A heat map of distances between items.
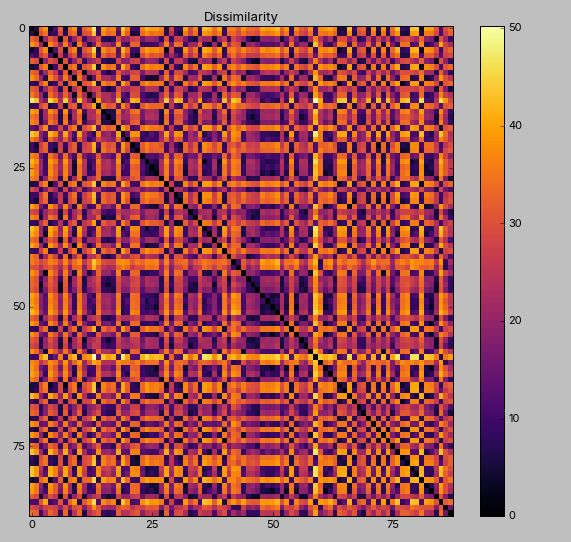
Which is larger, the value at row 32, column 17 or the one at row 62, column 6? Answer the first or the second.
the second
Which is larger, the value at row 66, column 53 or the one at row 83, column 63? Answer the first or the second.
the second
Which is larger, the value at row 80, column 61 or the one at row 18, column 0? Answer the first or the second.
the second
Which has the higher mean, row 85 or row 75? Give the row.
85
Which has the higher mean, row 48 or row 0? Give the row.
0
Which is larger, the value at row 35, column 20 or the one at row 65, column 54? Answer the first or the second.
the first
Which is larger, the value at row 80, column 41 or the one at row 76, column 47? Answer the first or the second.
the first
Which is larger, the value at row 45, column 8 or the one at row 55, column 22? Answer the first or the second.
the second
